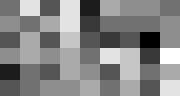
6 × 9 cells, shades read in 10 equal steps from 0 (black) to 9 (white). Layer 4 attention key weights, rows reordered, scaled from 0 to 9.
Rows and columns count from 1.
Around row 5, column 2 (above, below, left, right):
6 4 1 3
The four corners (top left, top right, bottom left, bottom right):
4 4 3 8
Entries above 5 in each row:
3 2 2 5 3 3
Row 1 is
4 8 3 8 1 6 5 5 4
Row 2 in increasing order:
2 4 4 4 4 5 5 6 8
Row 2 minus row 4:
0 -2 1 2 -2 -4 -3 2 -4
